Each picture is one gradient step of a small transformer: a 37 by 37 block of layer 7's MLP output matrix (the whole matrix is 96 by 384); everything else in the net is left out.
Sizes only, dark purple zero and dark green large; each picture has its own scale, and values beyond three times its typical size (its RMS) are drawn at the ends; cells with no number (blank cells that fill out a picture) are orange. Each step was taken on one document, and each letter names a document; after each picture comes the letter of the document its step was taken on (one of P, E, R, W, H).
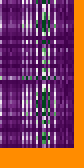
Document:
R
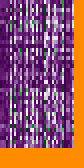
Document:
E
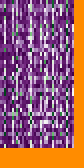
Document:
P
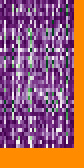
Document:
P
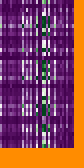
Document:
R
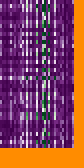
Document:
R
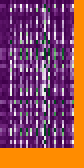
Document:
E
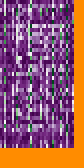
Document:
P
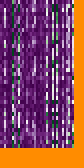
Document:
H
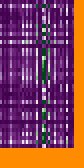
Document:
R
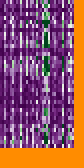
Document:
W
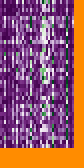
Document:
P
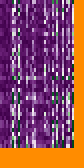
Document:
H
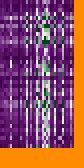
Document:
W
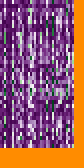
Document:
P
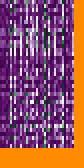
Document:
E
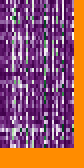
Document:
E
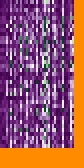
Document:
E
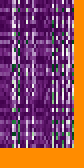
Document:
H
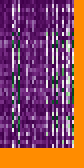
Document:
H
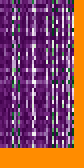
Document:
H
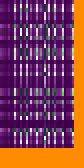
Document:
E
